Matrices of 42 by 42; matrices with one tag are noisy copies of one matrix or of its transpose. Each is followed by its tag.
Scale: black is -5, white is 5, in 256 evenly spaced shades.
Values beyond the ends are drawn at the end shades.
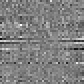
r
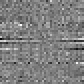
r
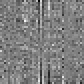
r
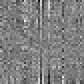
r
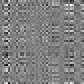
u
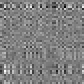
u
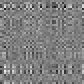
u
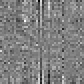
r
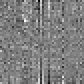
r
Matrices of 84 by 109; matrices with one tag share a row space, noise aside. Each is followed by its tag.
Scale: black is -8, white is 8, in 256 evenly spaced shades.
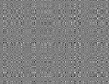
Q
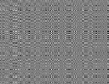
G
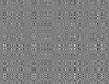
Q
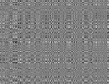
G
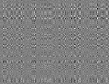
Q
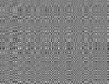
G
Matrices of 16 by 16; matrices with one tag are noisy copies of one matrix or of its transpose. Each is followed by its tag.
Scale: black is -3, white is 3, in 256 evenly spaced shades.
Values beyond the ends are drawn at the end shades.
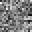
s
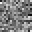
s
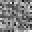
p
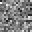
s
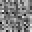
p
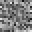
p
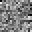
s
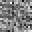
p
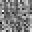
p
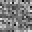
p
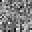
s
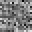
p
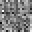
p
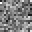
s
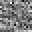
p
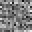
p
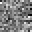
s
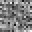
p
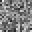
s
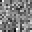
s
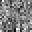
s
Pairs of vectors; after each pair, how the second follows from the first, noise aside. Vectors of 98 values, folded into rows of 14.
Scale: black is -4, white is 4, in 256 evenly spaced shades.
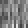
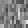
shuffled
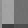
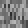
shuffled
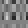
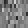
shuffled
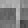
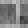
wrapped around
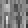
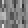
wrapped around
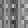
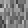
shuffled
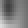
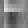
wrapped around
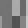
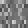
shuffled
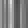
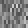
shuffled
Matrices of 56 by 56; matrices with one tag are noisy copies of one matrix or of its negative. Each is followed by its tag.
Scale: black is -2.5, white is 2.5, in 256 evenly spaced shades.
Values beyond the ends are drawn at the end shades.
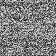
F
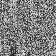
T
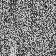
T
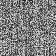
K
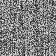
K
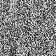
T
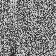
T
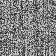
K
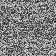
F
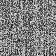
K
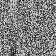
T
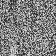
T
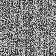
K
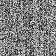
K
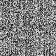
K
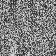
T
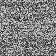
F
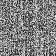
K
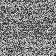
F
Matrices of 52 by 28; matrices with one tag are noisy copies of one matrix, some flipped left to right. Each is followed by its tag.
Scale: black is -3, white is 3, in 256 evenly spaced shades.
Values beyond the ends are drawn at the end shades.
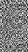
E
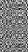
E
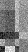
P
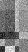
P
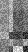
P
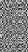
E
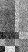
P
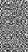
E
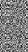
E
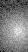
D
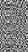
E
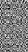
E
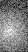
D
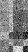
P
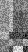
P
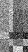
P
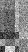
P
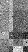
P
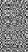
E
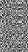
E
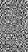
E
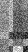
P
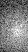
D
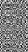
E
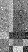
P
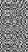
E
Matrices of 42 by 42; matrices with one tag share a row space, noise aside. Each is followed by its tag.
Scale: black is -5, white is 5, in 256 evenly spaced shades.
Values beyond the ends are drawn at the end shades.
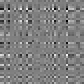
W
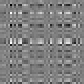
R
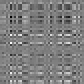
R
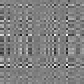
W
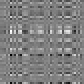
R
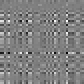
W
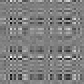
R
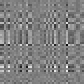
W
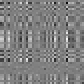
W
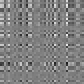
W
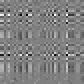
W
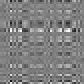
R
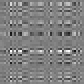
R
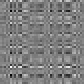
R
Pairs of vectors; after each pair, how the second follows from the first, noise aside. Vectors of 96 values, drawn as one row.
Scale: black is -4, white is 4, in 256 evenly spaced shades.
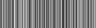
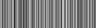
negated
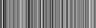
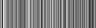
negated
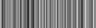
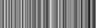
wrapped around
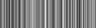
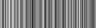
negated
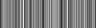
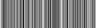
negated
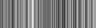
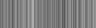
shrunk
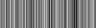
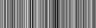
wrapped around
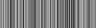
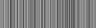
shrunk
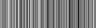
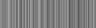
shrunk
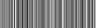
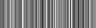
wrapped around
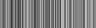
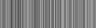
shrunk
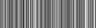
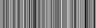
negated
